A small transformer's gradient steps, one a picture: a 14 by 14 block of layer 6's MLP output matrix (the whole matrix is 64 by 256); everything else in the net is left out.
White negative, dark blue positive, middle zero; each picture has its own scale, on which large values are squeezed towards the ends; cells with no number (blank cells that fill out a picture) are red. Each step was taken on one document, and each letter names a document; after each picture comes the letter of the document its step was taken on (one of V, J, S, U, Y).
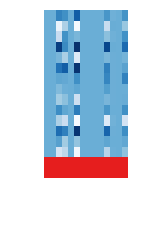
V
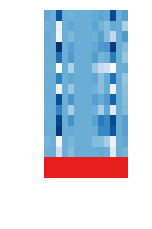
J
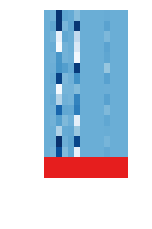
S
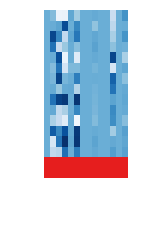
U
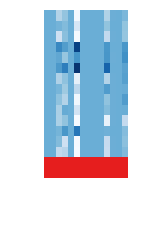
V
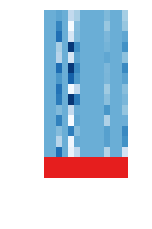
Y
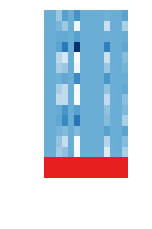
V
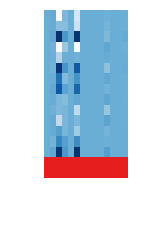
S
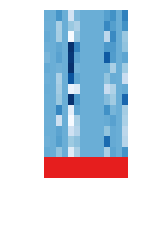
Y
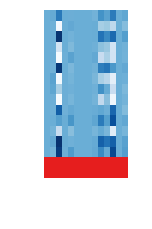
J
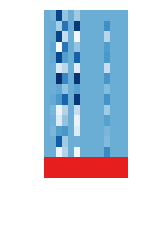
S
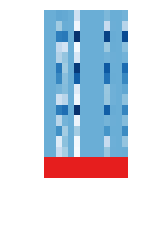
V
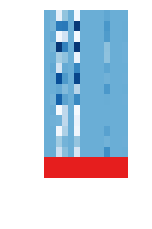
S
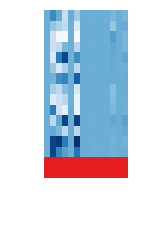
U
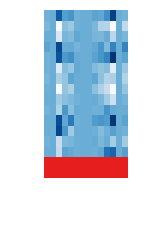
J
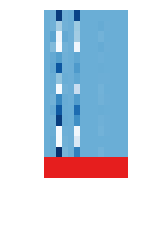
S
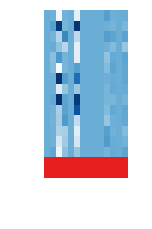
S
